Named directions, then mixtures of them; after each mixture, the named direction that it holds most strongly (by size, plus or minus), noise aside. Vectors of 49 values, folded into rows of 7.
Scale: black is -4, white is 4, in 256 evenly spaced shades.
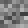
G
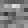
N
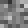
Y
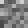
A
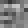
N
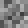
G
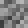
A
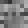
Y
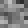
Y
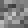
G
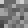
A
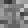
Y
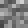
A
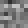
N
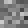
G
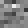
N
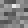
N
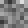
A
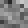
Y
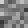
A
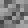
G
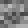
G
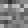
Y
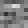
N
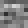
N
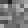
Y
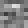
N
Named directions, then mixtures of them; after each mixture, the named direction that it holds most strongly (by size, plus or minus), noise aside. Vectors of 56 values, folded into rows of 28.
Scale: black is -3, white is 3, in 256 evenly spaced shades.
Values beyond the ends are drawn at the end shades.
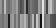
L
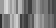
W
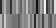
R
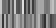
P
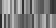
P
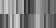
W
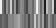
R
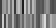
P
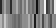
R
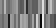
L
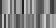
P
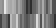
W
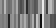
L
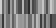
P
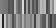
P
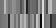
L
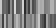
P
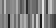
L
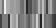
L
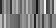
R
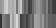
W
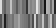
R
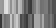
W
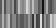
L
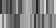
R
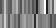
R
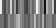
R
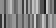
R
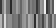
R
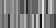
L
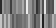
R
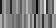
R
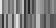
P
